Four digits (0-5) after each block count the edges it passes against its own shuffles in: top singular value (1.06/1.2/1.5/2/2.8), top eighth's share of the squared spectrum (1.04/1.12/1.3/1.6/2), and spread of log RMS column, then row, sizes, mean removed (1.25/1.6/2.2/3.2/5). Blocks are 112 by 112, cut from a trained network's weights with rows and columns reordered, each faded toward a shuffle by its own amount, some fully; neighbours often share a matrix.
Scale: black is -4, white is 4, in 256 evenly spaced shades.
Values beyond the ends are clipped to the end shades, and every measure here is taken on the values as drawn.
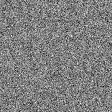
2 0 0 0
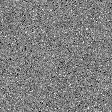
0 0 0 0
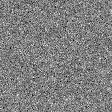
0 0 0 0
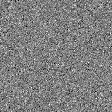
3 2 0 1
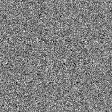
3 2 0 2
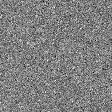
1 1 0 0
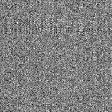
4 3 0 2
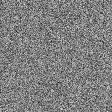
2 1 0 0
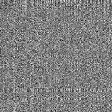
4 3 1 3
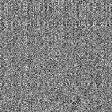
4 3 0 3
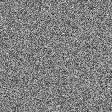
2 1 0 0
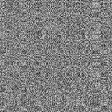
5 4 2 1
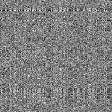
4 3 1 3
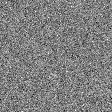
0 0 0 0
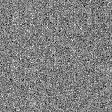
3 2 0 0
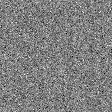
1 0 0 0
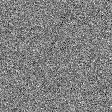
2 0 0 0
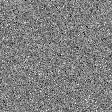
0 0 0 0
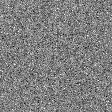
0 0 0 0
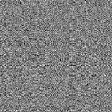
5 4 2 3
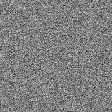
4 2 0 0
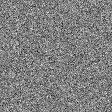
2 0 0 0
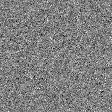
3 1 0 0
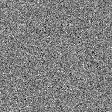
2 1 0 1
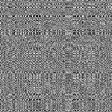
5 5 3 4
